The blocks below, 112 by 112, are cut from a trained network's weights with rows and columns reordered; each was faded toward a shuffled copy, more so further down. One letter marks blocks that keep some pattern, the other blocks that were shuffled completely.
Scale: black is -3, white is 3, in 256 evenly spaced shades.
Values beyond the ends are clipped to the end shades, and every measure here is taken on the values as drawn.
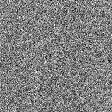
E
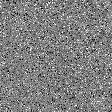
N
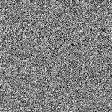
E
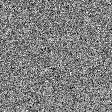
N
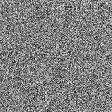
E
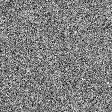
N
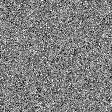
N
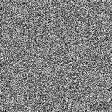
E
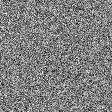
N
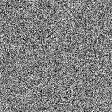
E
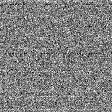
E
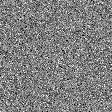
N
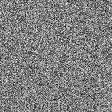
E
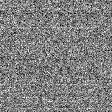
E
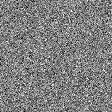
E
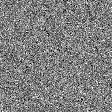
N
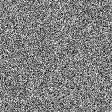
E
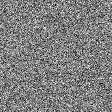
N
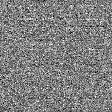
E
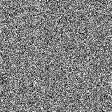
E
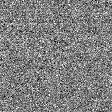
E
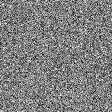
E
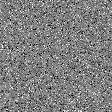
N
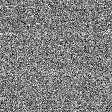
E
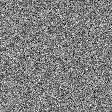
N
